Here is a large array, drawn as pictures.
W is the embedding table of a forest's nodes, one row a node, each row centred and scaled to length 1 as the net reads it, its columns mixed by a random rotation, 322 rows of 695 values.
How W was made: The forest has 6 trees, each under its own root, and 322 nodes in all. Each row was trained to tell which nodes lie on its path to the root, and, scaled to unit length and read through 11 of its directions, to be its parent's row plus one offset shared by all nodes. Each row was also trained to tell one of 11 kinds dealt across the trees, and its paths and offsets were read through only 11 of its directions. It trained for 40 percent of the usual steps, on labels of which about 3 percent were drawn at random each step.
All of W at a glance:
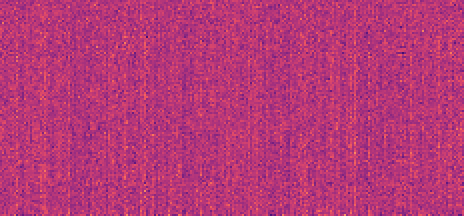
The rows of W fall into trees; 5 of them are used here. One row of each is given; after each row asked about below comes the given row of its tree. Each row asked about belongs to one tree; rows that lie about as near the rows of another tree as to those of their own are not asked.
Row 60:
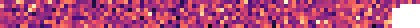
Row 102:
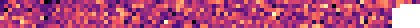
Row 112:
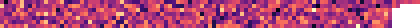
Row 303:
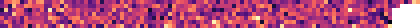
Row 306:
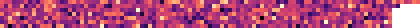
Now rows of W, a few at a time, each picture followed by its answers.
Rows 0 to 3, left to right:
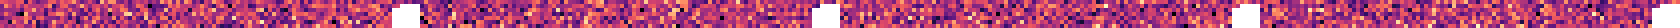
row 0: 60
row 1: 102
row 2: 112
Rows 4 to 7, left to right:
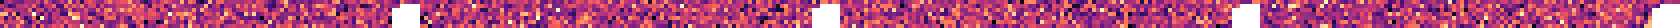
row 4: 102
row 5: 112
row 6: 112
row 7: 303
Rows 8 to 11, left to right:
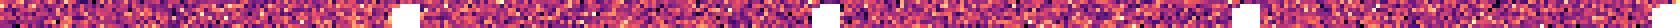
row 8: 60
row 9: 306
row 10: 102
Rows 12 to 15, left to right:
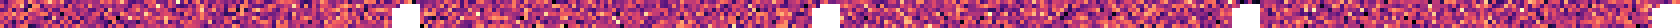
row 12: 60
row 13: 303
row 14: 60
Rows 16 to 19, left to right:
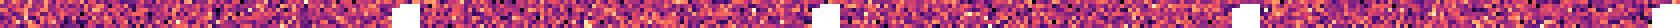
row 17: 102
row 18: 303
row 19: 306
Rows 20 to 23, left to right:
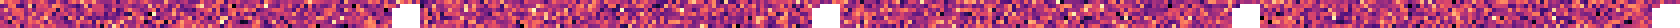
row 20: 306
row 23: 102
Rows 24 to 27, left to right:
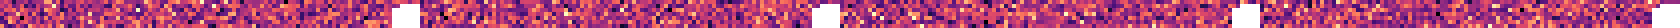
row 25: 60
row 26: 102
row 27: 303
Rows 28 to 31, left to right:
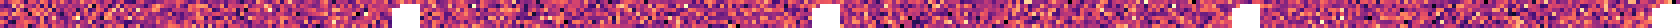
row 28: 303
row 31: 60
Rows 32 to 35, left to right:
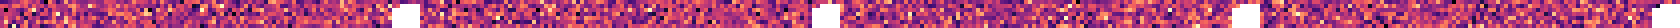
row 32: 60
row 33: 102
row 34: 112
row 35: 303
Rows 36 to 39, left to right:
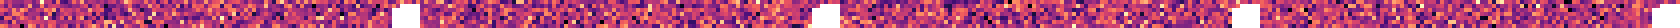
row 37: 102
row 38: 306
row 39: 102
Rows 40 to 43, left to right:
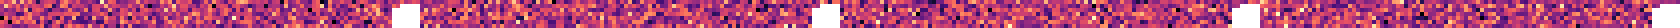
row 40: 102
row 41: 306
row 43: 303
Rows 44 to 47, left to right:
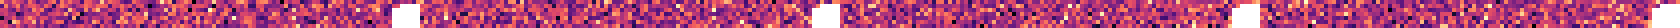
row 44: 102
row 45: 112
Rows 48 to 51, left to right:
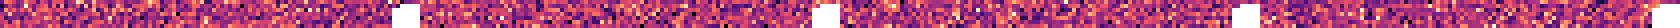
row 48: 306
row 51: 112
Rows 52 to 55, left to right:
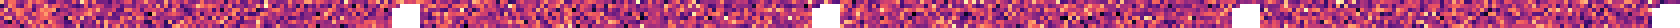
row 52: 306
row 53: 303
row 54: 112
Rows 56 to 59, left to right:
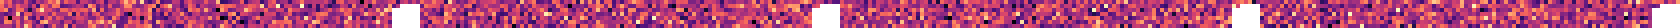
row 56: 112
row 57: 60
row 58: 60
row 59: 306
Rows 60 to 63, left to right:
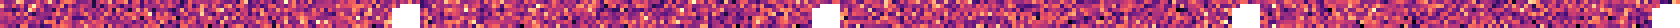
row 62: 306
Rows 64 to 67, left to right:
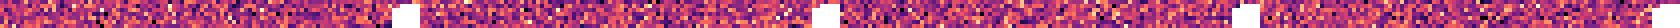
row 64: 112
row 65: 112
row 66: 102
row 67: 112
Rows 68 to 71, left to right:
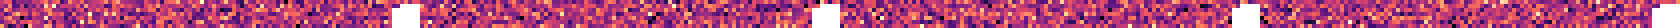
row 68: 306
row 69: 112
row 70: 102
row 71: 102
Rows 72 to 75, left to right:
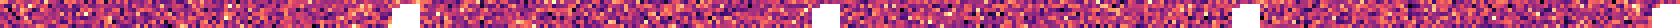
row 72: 306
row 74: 303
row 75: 102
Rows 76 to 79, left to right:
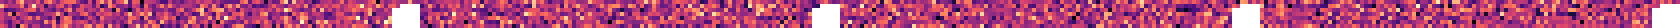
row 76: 60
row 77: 303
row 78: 112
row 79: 112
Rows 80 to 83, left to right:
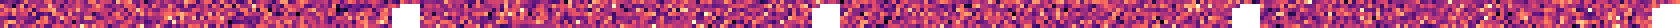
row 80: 112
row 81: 306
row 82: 60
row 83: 112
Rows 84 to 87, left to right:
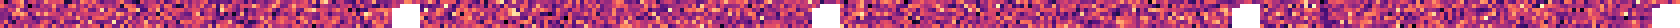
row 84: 112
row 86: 112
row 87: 306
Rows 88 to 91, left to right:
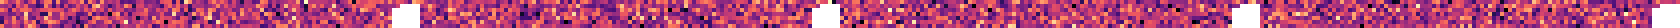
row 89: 60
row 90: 306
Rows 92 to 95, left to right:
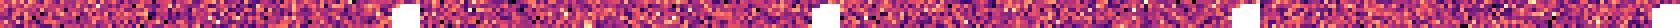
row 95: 303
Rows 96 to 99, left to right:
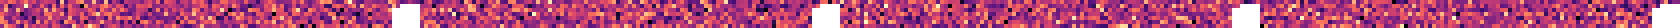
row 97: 306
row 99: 303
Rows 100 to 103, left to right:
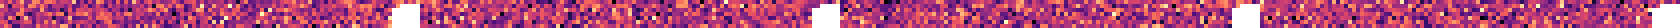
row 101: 303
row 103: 112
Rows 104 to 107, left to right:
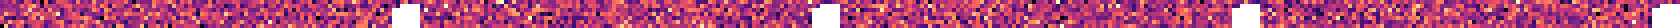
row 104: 303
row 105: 306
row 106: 303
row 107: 102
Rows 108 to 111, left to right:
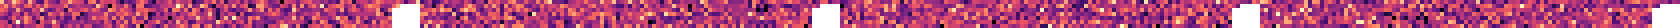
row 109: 306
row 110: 306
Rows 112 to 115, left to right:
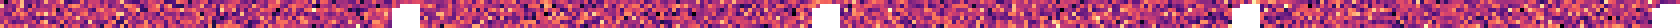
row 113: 112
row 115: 303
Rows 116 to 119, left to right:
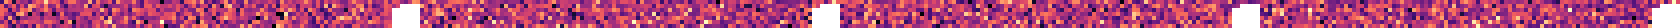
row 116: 306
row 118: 303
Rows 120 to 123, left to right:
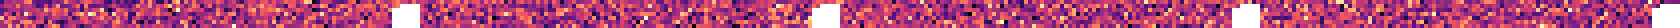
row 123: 306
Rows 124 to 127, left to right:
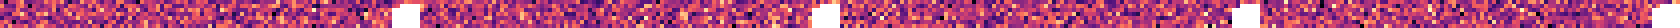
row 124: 112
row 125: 112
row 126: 303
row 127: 112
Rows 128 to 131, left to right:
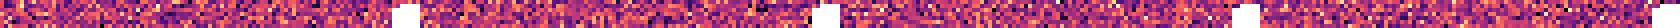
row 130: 303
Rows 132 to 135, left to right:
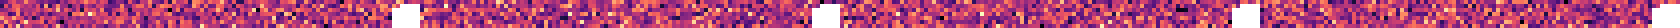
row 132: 306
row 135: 102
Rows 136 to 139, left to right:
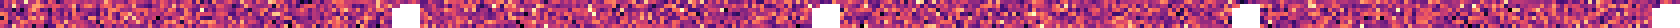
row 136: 102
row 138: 112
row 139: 60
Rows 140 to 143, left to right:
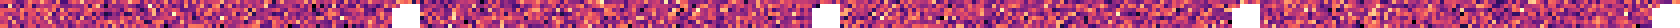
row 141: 102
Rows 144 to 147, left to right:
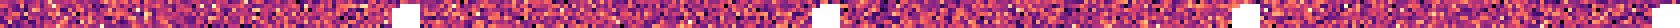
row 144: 60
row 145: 303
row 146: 60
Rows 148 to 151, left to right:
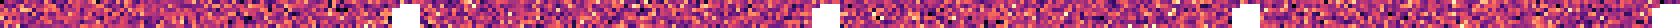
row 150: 102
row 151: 306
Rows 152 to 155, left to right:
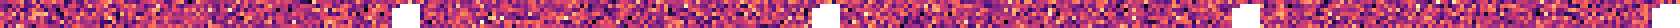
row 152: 102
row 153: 303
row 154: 306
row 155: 112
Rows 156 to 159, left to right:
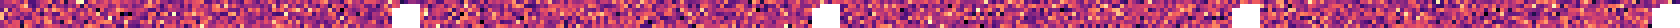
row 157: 306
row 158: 303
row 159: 60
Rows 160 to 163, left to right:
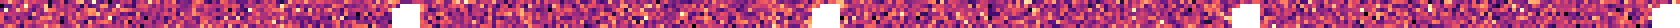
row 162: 112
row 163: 112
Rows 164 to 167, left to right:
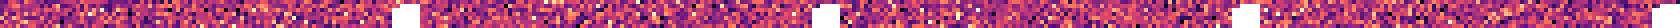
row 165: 102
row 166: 112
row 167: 306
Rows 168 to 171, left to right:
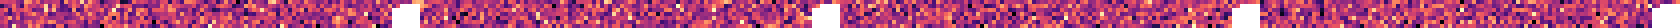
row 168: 306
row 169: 112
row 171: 102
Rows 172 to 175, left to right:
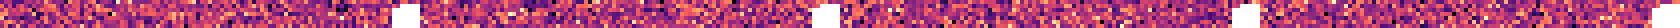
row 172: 306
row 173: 306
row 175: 306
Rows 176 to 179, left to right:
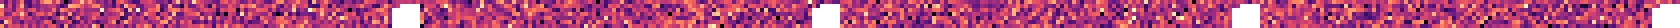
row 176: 112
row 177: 303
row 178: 306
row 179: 306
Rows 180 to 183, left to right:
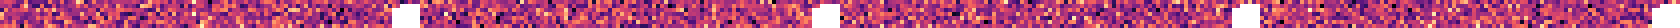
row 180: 112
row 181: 60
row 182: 102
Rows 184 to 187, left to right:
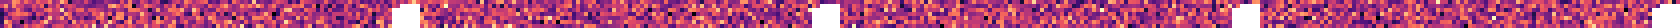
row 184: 112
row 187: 60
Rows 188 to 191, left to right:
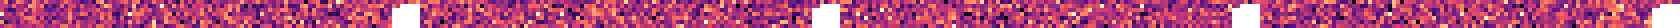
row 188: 102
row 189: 112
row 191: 60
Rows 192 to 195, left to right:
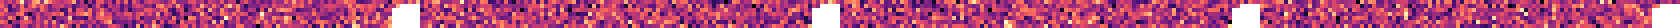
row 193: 102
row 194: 102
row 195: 60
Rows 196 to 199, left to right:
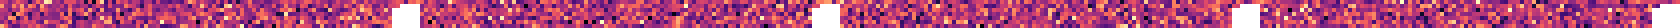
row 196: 112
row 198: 306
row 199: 306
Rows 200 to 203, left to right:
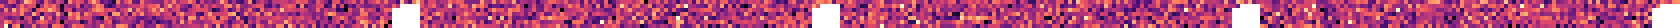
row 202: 102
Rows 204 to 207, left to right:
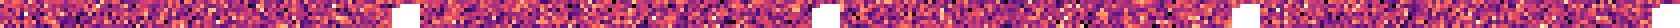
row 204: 306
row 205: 102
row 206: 112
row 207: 306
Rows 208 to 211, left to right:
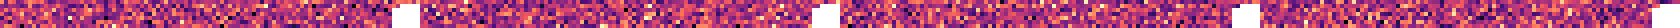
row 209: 306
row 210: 306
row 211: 112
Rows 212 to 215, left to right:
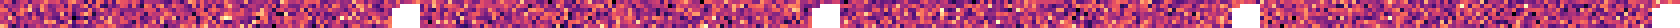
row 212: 306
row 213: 303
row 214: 112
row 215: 112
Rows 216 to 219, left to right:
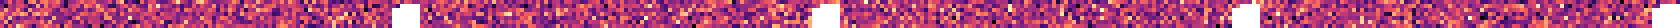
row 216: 306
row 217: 306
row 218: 112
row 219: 112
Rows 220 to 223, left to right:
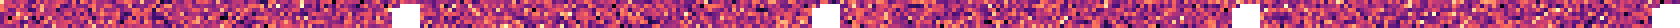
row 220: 112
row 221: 60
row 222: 306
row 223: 306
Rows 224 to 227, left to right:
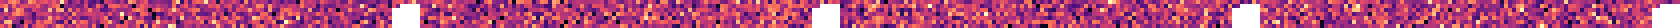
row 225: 102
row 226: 303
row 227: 306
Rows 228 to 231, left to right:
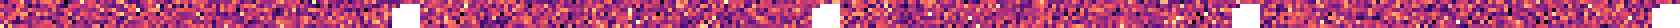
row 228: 112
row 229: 306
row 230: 306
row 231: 303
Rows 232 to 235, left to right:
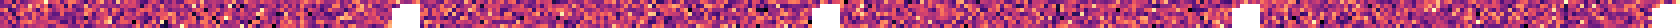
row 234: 112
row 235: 306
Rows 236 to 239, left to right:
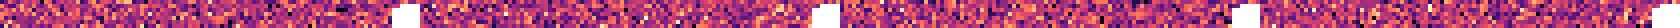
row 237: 306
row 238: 102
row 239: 112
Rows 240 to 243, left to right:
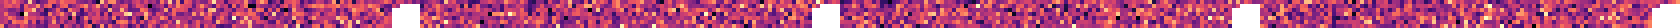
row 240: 60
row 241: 306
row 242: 303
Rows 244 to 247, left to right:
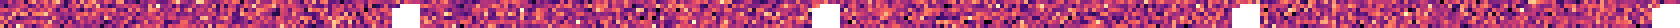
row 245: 112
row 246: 306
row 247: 60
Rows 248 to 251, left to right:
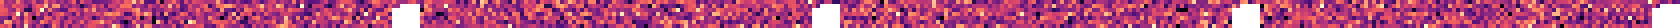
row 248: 112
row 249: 60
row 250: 306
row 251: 303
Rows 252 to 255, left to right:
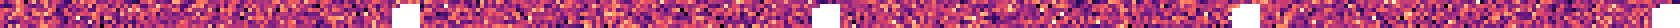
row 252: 306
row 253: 102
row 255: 60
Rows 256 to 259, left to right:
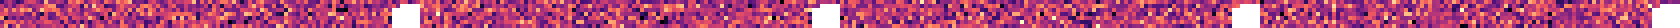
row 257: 112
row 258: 112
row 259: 60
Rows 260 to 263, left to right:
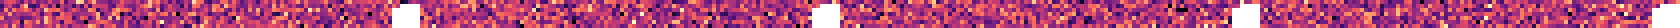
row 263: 306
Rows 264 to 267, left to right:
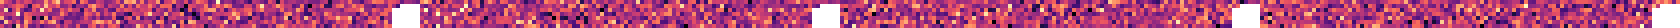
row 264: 306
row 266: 60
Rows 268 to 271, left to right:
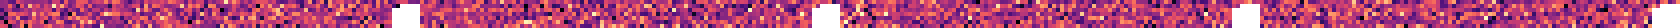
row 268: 303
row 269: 112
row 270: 112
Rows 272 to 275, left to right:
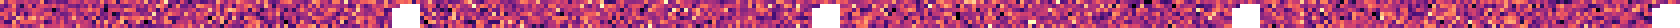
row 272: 102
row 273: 102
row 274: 102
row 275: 102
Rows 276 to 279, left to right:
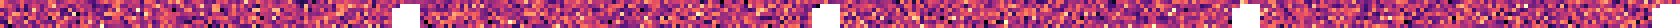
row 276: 60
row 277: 303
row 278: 102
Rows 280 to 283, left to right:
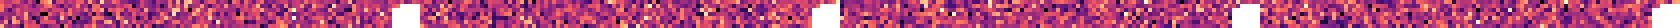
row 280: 112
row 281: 112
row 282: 306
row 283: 306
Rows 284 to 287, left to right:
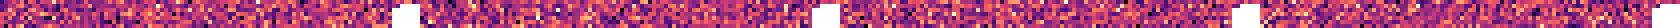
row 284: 60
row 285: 112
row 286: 306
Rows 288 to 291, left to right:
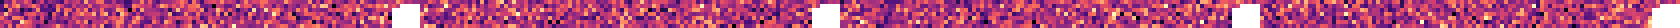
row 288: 102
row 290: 102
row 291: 306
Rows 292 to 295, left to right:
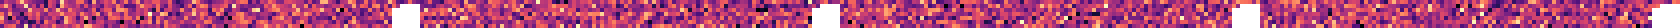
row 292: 60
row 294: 306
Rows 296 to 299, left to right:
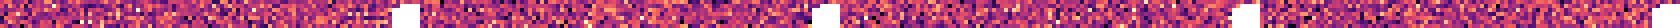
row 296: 112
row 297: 102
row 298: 306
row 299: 60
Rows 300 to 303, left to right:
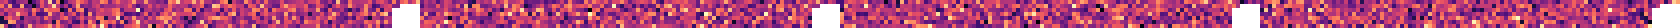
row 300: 112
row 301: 306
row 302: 102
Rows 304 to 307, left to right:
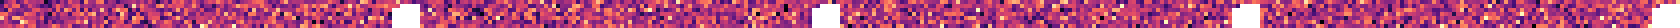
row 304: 102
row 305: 102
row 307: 306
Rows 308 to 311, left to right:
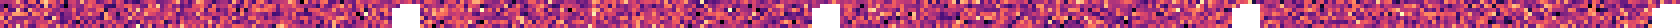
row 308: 306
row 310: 60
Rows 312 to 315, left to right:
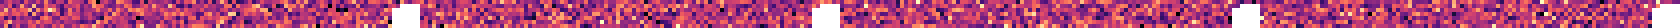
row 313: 112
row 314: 102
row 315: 306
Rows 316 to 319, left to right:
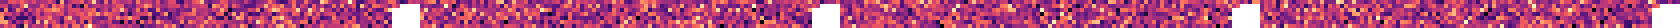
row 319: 112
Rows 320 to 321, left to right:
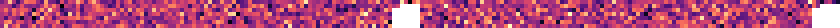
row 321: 60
